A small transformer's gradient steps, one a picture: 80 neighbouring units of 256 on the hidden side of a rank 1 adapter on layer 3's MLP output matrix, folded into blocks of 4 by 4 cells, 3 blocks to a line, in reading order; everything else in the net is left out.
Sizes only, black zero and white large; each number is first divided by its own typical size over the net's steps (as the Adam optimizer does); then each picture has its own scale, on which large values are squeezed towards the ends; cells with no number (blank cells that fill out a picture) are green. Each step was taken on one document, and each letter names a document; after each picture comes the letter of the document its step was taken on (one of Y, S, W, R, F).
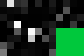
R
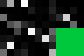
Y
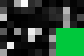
R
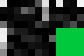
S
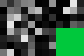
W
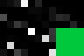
Y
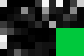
S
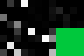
Y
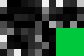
S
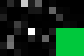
Y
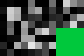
W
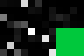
Y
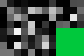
W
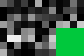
W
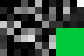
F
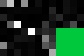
R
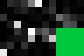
R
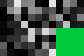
W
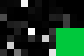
Y
